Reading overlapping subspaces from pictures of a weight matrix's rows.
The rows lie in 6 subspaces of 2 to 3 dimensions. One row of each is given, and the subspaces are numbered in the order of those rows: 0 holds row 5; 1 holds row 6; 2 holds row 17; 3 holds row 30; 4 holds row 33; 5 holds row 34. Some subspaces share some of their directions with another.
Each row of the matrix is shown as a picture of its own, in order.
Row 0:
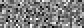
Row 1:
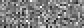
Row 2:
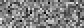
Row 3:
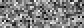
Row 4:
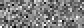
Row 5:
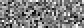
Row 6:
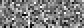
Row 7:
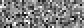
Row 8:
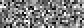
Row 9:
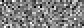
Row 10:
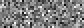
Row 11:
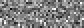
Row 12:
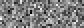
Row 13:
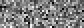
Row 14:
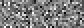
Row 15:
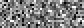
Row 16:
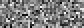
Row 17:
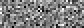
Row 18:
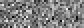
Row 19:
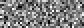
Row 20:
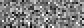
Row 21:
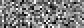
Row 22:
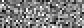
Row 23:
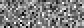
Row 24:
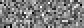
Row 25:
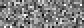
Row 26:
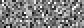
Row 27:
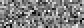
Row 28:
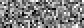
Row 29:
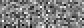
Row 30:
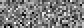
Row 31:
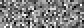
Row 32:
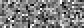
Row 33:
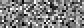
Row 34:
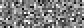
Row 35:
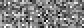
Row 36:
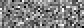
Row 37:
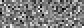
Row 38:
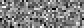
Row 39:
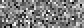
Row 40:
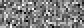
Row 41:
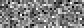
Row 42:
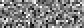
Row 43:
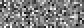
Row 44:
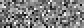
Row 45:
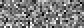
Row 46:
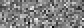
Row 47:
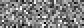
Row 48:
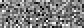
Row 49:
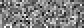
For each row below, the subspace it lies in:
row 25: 5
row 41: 1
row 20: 4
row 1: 4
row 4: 4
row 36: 2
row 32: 1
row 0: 0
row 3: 1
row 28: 0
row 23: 3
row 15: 1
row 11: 3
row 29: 4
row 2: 5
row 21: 4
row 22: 0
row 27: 0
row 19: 3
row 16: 1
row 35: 4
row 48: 0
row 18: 4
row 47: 4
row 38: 3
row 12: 5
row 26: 2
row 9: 2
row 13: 2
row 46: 2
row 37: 2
